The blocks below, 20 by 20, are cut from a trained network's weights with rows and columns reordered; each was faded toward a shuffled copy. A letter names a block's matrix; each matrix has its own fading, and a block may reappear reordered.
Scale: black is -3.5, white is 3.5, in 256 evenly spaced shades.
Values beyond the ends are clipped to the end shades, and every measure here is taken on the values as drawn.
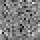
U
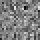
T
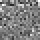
U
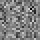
T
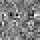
T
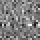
T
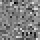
U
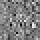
T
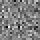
T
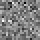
T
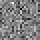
U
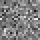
T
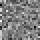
T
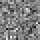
U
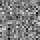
T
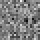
T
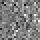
U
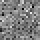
U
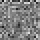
T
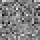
T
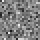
U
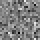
U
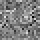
T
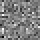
T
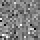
U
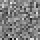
T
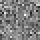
T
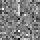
T
